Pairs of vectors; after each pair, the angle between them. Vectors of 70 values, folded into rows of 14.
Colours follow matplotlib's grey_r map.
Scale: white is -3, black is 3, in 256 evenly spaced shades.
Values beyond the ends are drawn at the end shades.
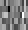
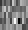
orthogonal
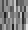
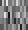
partly opposed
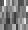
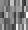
orthogonal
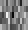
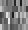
nearly parallel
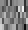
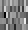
partly opposed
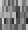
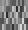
orthogonal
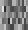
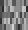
nearly opposite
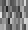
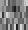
partly aligned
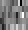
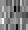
partly opposed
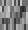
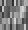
nearly opposite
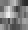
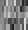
partly aligned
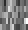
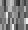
nearly parallel
